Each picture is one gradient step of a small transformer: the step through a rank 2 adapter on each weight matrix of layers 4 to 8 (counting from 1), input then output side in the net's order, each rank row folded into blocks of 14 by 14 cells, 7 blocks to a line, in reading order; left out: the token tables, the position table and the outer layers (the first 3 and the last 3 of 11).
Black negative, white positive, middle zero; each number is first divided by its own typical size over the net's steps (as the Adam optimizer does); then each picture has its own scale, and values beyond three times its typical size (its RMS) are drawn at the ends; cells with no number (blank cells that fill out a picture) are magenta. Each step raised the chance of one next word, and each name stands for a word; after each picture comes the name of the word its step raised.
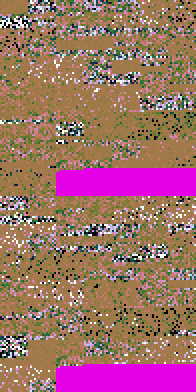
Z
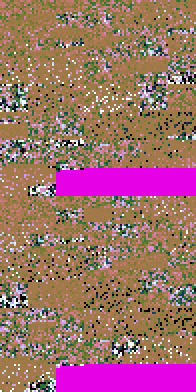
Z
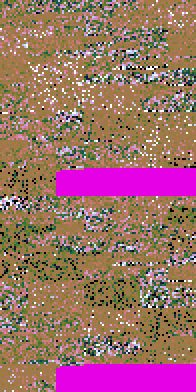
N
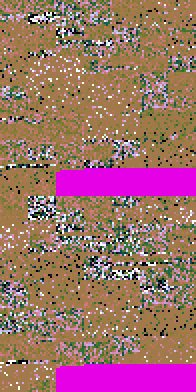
Z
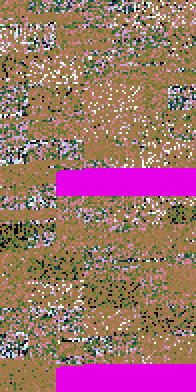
N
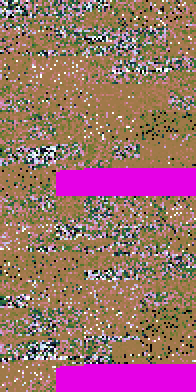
Z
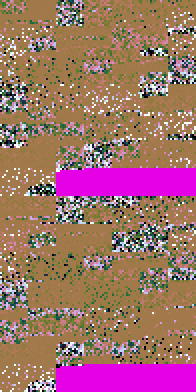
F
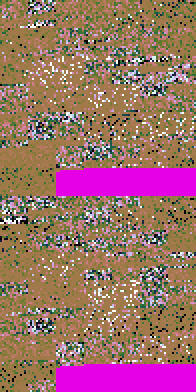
N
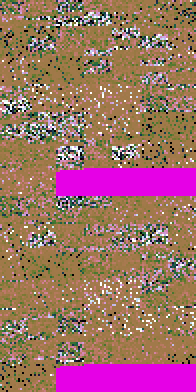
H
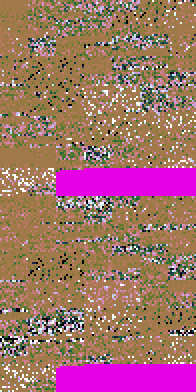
F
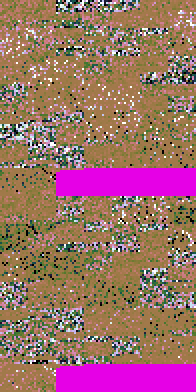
N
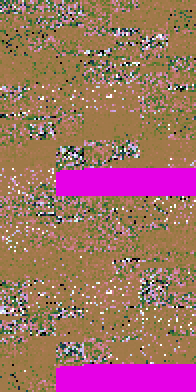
H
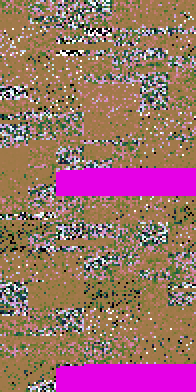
N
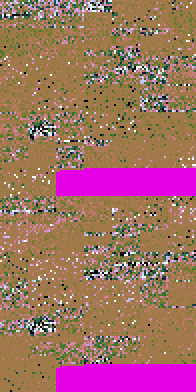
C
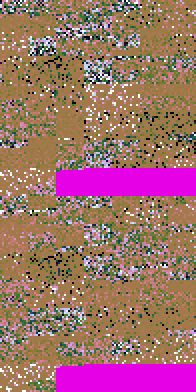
F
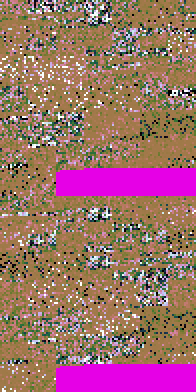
Z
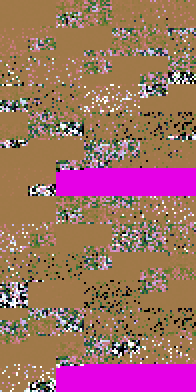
Z
